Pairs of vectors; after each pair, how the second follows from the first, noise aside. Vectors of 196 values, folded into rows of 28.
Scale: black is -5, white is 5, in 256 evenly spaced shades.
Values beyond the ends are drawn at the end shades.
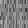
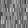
sign-scrambled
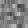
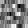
scaled up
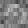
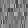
sign-scrambled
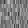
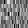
scaled up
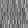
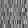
sign-scrambled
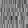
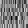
scaled up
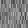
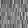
sign-scrambled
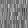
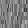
sign-scrambled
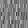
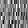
scaled up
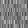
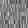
sign-scrambled
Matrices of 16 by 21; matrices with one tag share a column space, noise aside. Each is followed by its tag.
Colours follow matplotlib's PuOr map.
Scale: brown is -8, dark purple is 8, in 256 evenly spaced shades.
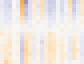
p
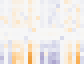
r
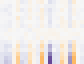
r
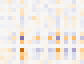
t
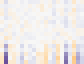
r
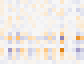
t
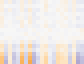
r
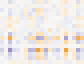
t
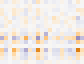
t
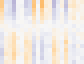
p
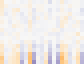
r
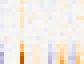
r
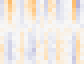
p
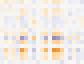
t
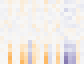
r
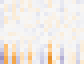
r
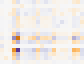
t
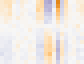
p
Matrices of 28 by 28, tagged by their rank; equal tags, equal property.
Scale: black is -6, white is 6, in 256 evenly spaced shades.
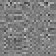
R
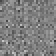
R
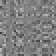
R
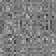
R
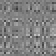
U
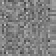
R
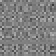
U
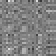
U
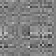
U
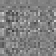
U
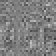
R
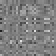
U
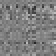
U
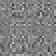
R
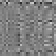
U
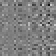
U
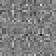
R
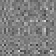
R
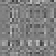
U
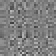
U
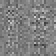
R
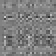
U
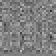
R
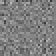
R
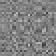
R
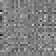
R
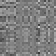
U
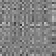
U
